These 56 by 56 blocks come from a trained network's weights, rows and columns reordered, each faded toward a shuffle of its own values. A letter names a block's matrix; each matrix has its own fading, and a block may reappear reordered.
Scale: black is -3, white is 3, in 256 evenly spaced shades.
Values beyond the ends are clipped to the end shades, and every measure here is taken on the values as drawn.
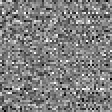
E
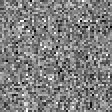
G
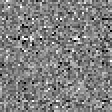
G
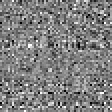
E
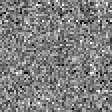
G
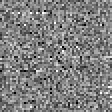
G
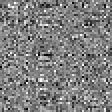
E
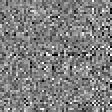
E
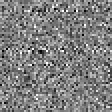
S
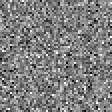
S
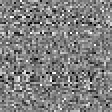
E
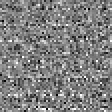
E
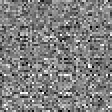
E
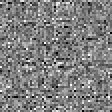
E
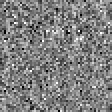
G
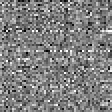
E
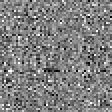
E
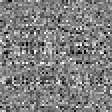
E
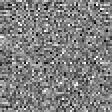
S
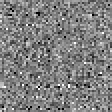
G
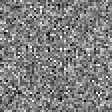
S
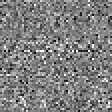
E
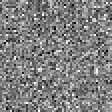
S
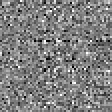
E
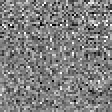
E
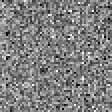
G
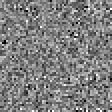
G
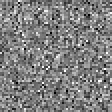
S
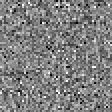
G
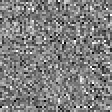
S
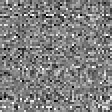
E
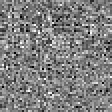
S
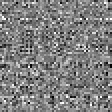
E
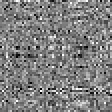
E
